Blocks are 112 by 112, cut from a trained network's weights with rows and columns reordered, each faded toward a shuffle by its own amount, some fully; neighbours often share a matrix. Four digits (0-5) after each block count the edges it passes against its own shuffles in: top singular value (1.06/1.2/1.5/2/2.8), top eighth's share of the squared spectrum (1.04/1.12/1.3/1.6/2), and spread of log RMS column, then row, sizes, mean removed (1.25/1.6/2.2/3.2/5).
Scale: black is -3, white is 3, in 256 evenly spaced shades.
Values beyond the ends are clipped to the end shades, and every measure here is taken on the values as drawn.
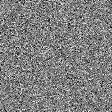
2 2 0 1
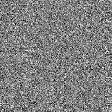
3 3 1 1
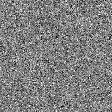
3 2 1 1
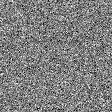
0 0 0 0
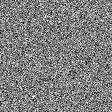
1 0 0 0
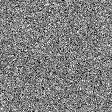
0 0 0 0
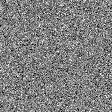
0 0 0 0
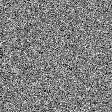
2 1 0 0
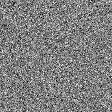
1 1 0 0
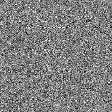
3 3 0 2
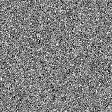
1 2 1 0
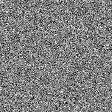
2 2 0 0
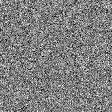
1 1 0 0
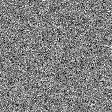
0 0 0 0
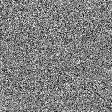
1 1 0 0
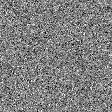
1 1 0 0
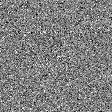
1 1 0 1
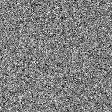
1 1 0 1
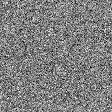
1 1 0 0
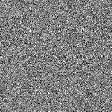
3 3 1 2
